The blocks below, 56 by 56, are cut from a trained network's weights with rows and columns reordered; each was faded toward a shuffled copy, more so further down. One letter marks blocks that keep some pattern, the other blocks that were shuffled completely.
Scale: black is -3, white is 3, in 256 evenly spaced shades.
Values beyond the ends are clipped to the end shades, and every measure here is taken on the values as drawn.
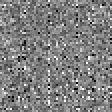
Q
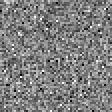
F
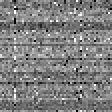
Q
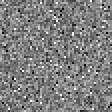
F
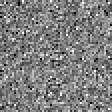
F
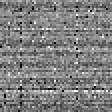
Q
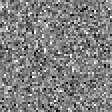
F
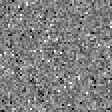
F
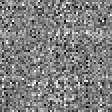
Q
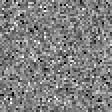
F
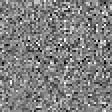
Q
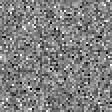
F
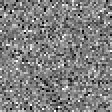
F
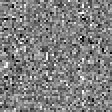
Q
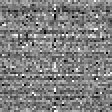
Q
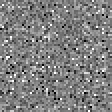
Q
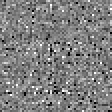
Q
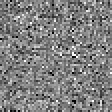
Q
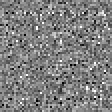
Q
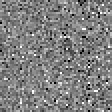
Q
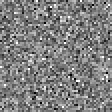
F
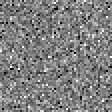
F
